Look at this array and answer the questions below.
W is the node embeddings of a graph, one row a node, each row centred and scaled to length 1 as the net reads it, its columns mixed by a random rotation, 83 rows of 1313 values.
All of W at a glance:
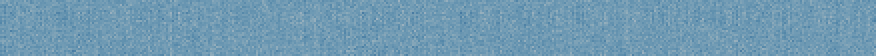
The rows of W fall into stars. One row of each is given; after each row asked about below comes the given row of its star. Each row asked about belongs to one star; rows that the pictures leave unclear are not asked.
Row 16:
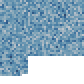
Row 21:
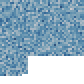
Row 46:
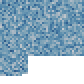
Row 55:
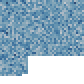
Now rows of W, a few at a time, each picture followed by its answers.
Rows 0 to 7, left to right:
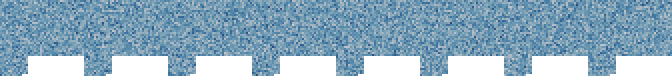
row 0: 21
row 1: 55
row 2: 21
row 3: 21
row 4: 16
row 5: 55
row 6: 16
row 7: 16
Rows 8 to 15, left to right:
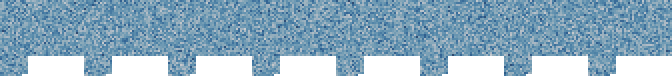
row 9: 46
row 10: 46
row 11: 55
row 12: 55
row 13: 16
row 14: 21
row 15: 55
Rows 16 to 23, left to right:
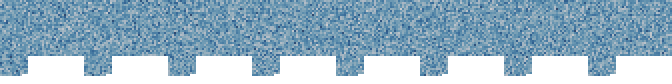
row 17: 16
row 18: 55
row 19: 55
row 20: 55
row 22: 46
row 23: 46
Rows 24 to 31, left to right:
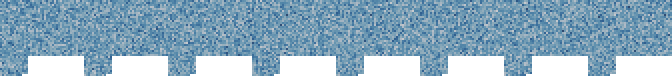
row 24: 55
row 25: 16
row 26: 55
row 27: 55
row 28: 46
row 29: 46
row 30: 55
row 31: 21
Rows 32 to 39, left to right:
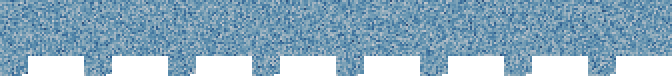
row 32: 16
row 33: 55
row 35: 46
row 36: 46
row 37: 16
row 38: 55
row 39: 46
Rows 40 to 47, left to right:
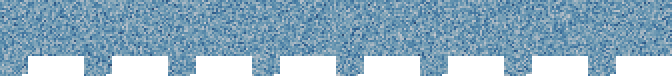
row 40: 16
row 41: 21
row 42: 21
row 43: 16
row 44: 46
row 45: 55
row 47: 55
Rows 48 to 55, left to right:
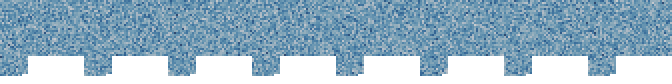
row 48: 21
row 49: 16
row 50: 55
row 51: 16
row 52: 21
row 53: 21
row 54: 55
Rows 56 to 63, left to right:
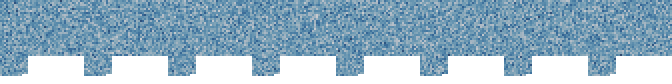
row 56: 55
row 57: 16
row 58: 21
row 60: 21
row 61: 21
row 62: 21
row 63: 16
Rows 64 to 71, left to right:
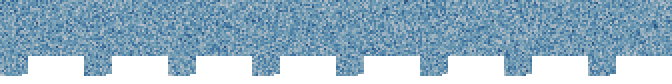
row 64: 46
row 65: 21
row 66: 46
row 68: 21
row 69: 55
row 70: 55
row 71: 55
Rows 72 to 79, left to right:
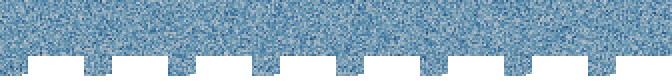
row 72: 16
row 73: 46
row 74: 21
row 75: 16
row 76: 46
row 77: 55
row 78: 46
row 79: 21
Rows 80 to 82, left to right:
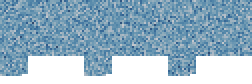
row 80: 46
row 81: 46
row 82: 16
